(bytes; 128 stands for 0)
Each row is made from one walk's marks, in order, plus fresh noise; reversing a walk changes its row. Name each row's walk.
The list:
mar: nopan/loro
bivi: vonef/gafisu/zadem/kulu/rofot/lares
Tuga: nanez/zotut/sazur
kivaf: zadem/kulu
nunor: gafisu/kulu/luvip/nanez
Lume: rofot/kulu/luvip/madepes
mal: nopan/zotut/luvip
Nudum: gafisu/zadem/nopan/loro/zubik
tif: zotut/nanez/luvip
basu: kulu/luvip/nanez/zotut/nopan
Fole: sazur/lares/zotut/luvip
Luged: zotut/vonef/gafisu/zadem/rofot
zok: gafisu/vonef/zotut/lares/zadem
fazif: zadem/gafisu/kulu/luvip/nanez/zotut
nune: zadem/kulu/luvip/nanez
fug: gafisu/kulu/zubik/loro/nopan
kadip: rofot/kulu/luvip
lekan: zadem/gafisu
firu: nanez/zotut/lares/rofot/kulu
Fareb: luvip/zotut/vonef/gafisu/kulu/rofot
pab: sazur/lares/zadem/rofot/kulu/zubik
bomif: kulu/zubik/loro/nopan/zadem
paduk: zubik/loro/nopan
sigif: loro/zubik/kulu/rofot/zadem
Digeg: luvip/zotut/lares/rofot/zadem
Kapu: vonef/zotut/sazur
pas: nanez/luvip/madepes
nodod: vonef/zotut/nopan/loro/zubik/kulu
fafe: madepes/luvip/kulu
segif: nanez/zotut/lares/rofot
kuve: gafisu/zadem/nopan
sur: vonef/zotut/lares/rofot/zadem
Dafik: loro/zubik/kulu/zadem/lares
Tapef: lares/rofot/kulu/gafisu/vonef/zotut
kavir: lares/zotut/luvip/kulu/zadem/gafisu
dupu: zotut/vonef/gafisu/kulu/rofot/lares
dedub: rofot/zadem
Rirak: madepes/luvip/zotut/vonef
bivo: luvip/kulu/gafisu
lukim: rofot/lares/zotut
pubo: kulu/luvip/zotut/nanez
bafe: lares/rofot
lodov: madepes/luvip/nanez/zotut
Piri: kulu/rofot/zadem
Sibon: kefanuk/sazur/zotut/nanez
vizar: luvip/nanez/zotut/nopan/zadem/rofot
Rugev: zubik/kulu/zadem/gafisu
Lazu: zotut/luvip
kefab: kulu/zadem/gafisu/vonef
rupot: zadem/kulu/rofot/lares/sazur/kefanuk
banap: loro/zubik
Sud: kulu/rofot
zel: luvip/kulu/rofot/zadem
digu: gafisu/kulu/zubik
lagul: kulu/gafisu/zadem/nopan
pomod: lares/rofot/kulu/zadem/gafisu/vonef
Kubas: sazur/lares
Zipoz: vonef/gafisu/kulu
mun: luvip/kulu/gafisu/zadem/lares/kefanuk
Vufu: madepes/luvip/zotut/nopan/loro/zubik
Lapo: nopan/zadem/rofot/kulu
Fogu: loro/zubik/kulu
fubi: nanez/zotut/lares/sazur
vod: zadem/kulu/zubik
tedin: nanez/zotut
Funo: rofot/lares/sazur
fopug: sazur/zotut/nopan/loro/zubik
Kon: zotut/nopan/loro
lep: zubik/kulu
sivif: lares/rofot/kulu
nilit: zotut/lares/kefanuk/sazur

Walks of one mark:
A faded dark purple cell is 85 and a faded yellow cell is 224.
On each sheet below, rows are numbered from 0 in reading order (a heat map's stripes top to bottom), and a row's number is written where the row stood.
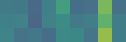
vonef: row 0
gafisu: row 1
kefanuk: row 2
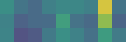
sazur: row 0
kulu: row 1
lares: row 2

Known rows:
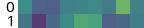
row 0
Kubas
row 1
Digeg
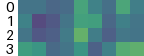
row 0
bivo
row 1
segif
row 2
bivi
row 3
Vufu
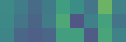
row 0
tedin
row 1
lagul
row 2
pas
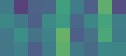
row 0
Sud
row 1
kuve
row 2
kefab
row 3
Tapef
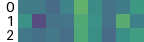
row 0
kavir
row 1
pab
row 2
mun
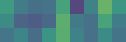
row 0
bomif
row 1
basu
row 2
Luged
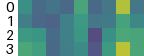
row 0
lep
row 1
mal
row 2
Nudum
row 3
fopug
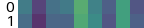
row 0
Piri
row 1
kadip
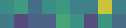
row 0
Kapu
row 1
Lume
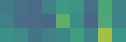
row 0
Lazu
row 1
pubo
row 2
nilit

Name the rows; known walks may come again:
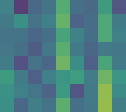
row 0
Lapo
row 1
kefab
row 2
bivo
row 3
dupu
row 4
nune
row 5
fubi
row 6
Fogu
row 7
vod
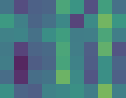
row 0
Lume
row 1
paduk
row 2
lekan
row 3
Sud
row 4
sivif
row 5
zel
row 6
Kubas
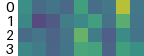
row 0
lep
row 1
Funo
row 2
Fareb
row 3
lodov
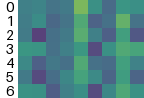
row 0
fazif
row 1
Zipoz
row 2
Piri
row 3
Nudum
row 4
sigif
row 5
dedub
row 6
Kon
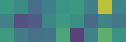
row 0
Tuga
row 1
lukim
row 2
bomif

